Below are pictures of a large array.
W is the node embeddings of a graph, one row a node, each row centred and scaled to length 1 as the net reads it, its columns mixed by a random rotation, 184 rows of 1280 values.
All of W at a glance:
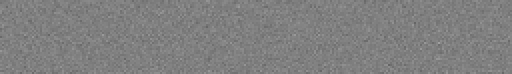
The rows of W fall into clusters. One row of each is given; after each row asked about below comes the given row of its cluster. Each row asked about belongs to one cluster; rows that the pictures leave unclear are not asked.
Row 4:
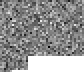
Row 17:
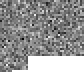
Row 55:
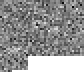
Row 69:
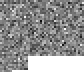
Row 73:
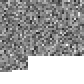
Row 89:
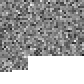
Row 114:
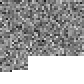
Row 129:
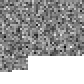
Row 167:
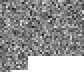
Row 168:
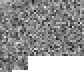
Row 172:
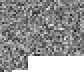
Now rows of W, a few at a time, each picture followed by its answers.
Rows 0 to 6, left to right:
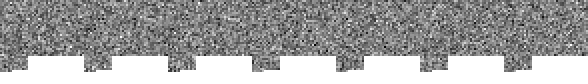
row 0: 129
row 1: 89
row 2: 89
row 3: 69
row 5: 69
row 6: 73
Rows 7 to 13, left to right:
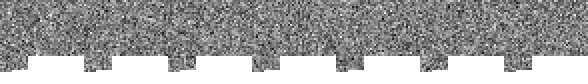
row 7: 4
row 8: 89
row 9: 167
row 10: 129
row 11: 168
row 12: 73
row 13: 69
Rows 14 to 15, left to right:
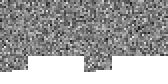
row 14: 17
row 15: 17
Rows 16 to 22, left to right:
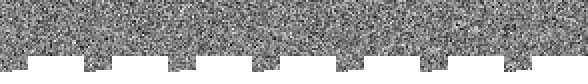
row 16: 129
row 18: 69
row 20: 73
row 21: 55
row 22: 89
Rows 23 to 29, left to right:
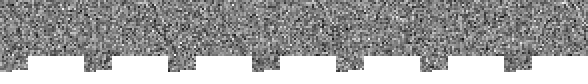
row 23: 129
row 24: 168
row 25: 114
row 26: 168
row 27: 89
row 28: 17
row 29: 168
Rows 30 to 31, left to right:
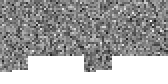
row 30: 129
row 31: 168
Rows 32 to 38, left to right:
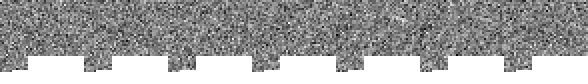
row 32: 114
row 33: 114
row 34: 172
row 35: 73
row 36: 89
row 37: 89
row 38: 114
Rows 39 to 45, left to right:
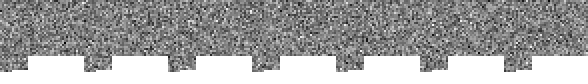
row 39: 69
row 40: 17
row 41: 167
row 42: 17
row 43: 55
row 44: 4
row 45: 114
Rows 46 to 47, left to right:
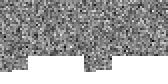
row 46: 129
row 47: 167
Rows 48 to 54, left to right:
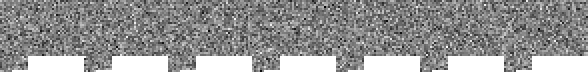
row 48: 172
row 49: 4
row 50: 172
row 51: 55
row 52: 17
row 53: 114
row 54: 114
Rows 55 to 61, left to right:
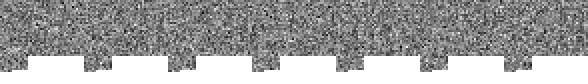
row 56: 172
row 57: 172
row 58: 89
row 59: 129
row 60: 17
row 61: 172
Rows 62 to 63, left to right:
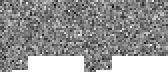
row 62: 167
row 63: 73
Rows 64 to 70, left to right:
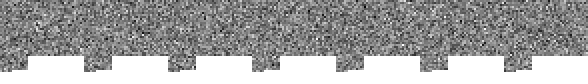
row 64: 55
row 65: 17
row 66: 17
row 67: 172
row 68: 73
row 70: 114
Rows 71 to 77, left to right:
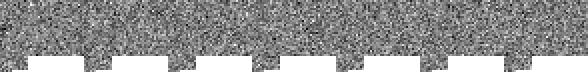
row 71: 89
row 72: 167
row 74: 17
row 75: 73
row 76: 73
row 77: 4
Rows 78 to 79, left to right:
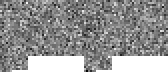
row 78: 167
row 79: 89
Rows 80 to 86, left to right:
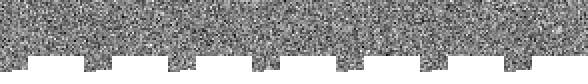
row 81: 73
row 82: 114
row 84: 129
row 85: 73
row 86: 55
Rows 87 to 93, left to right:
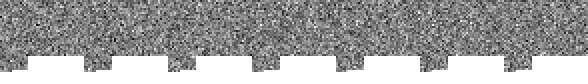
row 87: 55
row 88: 55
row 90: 167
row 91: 167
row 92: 4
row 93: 4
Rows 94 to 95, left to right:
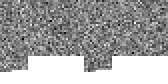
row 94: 17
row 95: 4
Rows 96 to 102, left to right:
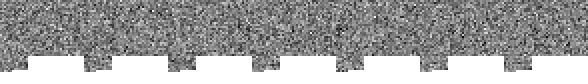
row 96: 172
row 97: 167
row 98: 168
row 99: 172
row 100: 89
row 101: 69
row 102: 69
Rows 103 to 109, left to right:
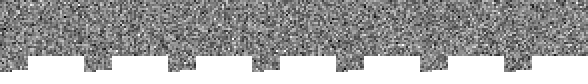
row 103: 89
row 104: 129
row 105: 172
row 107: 73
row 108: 73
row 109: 73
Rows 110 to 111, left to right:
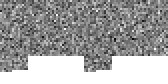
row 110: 69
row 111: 55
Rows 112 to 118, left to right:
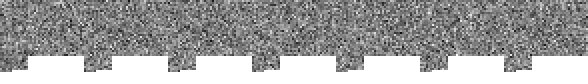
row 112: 168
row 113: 114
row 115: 172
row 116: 17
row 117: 4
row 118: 114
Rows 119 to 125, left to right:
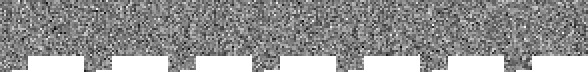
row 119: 17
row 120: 114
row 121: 129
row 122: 17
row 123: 129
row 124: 4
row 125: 168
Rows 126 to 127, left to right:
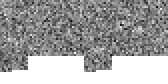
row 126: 168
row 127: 55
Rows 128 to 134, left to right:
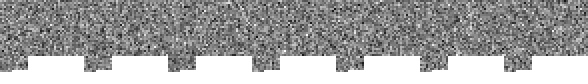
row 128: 172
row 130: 168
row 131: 129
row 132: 172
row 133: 4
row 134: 55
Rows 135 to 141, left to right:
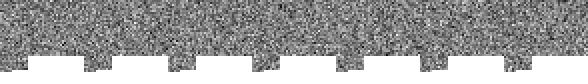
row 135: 69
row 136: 4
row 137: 17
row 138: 73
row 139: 129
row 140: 167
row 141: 55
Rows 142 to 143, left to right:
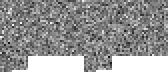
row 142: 4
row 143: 172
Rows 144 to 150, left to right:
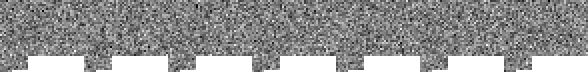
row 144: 73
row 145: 129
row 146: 73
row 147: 73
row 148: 69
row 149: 73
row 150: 114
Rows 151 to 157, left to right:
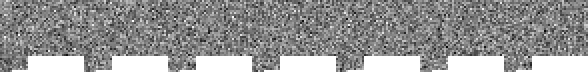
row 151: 168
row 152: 167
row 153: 172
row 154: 17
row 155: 4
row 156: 129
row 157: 172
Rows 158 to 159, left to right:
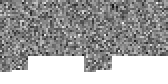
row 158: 167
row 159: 73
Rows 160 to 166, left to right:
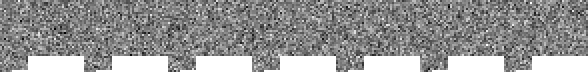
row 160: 17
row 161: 17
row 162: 89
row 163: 89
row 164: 172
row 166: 167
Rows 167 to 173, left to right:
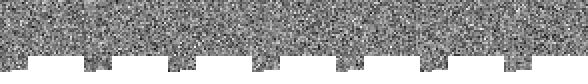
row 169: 114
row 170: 17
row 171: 172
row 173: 69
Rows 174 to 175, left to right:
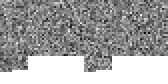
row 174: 168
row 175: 17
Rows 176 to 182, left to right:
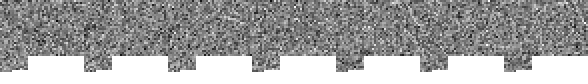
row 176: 114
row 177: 89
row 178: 89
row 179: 114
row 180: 168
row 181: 73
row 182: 168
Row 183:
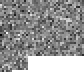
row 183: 89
